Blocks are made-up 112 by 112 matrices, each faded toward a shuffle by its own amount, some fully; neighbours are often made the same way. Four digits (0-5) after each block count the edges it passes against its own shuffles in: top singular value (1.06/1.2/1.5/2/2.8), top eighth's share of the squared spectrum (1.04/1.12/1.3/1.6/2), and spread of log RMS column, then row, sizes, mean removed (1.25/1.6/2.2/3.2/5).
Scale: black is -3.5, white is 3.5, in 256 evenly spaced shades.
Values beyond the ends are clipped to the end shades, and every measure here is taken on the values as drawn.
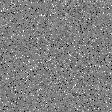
2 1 0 0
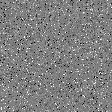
3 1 0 0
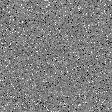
2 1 0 0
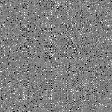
4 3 2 1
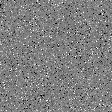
0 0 0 0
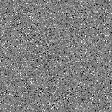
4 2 0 1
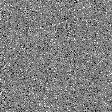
0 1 2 0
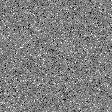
0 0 1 0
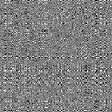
5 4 3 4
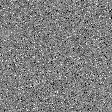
0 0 0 0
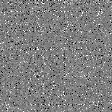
3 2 2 2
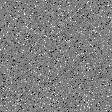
0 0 0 0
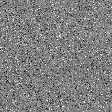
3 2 0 0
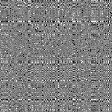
5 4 3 3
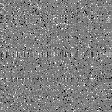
4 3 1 2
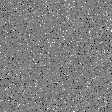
1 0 0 0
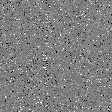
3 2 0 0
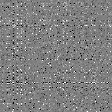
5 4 2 2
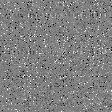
3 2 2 1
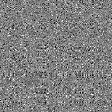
4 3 2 2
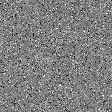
2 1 0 0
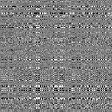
5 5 3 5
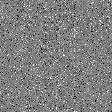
3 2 1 0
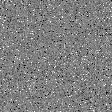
2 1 0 0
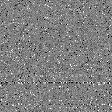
4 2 1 1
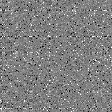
4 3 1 2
